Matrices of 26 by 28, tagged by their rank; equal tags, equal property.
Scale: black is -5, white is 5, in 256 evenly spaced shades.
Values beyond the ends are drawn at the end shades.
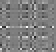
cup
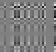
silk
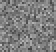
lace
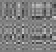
cup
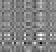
cup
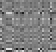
cup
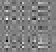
cup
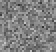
lace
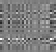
cup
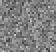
lace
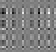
silk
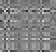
cup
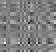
cup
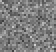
lace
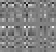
cup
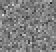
lace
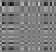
silk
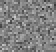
lace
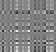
silk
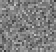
lace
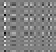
silk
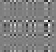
silk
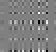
silk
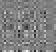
cup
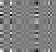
silk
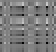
silk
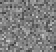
lace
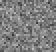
lace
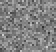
lace
